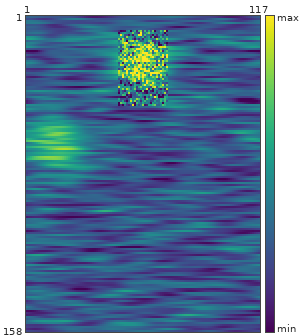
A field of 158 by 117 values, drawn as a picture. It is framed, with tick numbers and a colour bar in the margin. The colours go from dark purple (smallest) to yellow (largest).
Grain: streaks across. Bumps: two. Odd patch: rougher, in the top middle. Histogram: skewed, a long tail of high values. Roughest part: top middle. Average level on the scale: 30%. Ninth with the highest average: top middle. Mirror symmetry: none.
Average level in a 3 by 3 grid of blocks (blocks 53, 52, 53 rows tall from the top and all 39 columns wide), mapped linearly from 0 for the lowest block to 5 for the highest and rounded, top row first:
151
400
000
